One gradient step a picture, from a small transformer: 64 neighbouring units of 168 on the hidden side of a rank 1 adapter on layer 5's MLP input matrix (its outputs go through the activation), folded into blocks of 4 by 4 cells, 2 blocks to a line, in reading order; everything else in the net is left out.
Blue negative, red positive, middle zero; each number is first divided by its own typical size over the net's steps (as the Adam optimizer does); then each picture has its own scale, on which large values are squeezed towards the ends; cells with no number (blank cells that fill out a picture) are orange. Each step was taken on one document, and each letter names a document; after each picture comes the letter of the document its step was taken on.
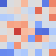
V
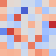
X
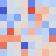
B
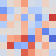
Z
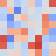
X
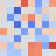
X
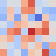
B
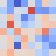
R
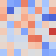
R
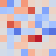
Z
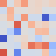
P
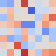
Z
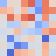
B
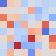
Z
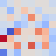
P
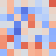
X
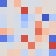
P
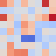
V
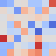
X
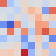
Z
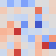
R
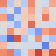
X
